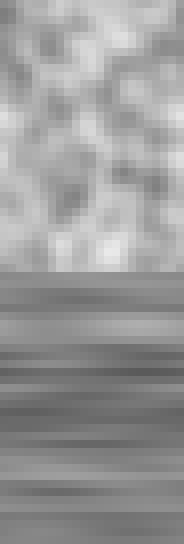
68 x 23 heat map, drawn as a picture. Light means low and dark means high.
The table splits into 2 rows of 1 panel. Panel 1,1: low, blotchy. Panel 2,1: middling, streaked across.
